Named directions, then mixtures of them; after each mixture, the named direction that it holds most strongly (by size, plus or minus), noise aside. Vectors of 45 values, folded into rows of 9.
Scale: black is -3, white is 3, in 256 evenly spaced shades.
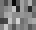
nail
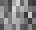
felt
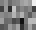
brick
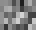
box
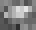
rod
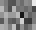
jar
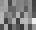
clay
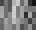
felt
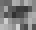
rod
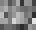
box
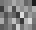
jar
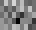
box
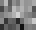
brick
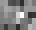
box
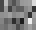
brick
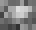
rod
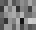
nail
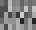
clay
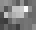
rod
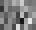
jar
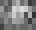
felt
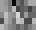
jar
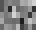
brick
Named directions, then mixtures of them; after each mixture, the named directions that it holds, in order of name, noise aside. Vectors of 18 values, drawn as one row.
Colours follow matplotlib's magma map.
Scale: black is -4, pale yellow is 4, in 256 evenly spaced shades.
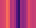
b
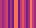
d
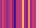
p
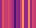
b, p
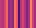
b, d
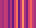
d, p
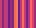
d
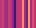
p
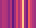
d, p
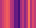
b, p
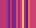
d, p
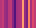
p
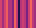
b, d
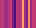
p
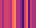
p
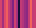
b, d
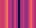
b, d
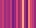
d, p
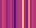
p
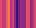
b, d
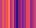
b, d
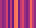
d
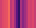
b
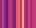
b, p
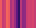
b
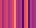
p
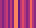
d
